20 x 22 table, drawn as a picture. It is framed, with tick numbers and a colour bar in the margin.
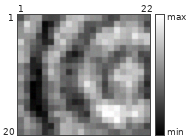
Ninth with the highest average: bottom right. Ninth with the lowest average: bottom left. Rings: centred on the middle right. Average level on the scale: 50%. Odd rows or columns: none.
